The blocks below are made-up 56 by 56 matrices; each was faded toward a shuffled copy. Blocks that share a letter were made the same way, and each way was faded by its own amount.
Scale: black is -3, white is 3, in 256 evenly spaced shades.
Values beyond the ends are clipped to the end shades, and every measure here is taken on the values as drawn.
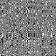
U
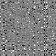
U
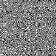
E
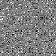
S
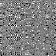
U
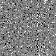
E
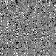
E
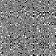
U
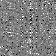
E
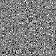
S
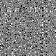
S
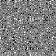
S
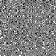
S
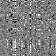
U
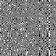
U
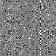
E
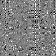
U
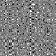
U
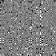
U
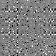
U
